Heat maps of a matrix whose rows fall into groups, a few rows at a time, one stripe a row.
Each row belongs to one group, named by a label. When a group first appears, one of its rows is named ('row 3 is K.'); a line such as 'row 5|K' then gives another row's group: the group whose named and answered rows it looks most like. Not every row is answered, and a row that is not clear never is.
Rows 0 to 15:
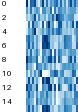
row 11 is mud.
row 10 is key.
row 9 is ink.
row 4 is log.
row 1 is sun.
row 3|mud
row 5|mud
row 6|mud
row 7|sun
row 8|sun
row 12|sun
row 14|ink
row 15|mud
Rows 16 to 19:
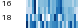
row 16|log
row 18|key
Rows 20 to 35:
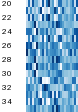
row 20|mud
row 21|key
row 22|mud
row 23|log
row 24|ink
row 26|ink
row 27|sun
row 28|log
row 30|log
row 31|key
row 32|mud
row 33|sun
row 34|key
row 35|log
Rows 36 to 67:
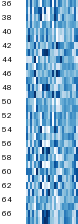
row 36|sun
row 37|key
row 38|key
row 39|sun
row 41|ink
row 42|log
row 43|mud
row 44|log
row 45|ink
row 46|log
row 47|ink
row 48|mud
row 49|log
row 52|sun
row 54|key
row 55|ink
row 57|mud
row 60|ink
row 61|mud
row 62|key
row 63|mud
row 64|ink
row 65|ink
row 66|mud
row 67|mud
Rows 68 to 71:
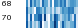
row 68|sun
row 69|ink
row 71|key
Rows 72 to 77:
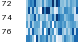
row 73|mud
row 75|sun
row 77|ink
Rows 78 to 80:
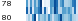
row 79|key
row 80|log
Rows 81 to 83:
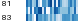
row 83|ink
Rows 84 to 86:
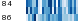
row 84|sun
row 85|sun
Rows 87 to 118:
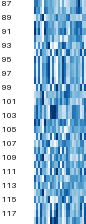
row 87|ink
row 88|ink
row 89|log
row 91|ink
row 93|key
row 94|mud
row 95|key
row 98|key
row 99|mud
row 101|log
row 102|mud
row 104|ink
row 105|ink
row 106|mud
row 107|key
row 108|sun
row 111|mud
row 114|log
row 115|key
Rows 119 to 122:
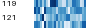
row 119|mud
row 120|ink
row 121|log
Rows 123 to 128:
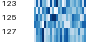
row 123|mud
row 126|ink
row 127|log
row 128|log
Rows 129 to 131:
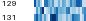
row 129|ink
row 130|log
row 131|mud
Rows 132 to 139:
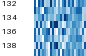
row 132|sun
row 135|mud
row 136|key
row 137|ink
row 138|mud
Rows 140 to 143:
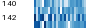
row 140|ink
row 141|sun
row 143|ink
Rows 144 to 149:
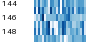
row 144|sun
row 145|sun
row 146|log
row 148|key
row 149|ink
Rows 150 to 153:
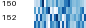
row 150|log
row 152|mud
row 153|sun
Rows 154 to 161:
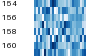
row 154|mud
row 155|key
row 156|ink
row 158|key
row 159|mud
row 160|mud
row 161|ink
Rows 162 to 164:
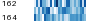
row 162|mud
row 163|key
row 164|ink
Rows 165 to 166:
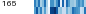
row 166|mud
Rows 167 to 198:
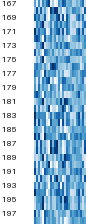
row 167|key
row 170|log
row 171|sun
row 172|ink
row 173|log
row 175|log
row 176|mud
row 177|ink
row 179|sun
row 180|ink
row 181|log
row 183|sun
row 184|sun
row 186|ink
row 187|mud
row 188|mud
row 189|log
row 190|key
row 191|ink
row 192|mud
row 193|sun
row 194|sun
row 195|log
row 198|ink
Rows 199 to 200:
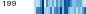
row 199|log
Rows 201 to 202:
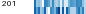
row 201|ink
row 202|sun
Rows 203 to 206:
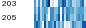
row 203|key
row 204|sun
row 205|sun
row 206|ink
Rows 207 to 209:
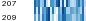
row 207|sun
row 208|key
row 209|key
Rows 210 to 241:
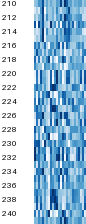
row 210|log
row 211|log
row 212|log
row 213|sun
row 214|log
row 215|log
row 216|sun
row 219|ink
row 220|mud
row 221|mud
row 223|key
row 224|sun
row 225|mud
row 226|log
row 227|mud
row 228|ink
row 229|key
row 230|ink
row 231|sun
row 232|sun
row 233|sun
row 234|log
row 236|sun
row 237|mud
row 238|mud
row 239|mud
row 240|key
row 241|log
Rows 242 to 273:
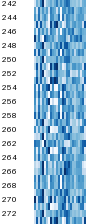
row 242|log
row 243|sun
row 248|log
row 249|sun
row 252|log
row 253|mud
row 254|key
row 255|sun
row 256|key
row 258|sun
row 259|log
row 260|key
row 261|log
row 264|sun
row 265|log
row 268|sun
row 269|log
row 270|sun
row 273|mud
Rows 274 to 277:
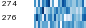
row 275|log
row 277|sun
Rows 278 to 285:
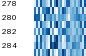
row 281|mud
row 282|key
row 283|mud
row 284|mud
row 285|key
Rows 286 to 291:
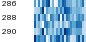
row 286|key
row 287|log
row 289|ink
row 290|log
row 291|sun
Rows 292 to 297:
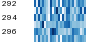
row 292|sun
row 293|mud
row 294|sun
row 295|log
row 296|mud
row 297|sun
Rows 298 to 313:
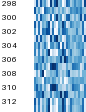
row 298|mud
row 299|ink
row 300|mud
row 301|key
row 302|key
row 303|mud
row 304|sun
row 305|key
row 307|mud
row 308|log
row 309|ink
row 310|mud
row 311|log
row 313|key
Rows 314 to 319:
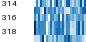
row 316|sun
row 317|sun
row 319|log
